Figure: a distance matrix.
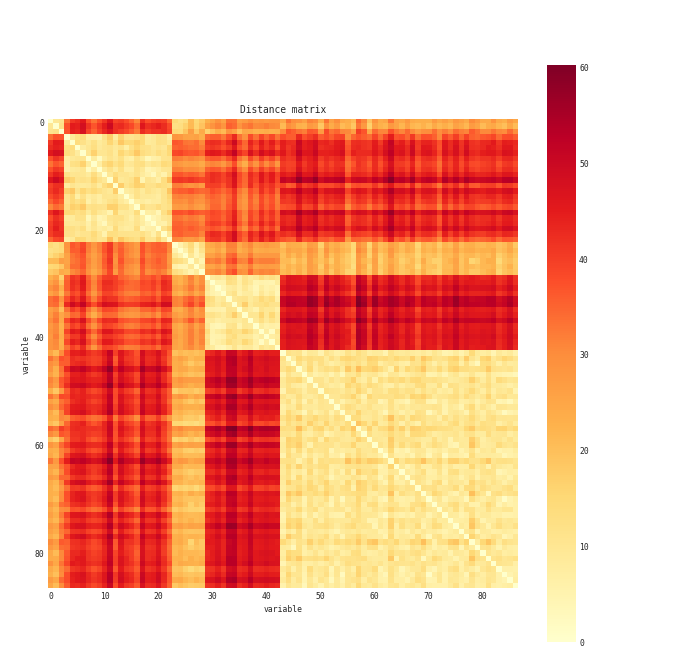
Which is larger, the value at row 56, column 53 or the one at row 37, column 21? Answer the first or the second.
the second
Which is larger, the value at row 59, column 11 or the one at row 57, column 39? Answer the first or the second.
the second
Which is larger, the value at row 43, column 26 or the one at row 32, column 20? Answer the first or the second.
the second
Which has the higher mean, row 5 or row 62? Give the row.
5
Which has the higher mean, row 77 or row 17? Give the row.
17
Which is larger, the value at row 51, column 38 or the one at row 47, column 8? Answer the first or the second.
the first
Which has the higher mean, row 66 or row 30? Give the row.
30
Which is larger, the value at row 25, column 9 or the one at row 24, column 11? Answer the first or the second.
the second
